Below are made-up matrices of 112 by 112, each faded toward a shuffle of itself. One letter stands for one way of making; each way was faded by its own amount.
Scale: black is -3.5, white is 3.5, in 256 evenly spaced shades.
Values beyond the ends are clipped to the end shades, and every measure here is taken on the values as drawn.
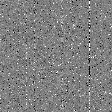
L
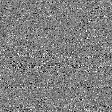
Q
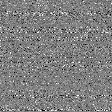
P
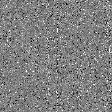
L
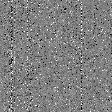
L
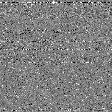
Q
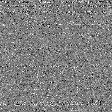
Q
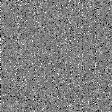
L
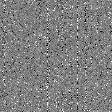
L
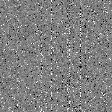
L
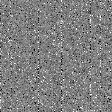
L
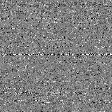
Q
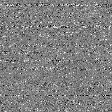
P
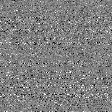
P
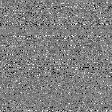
P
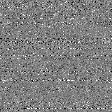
P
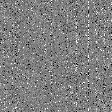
L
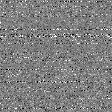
P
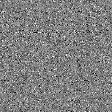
Q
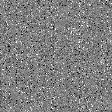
L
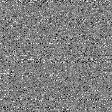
Q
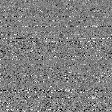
P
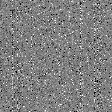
L
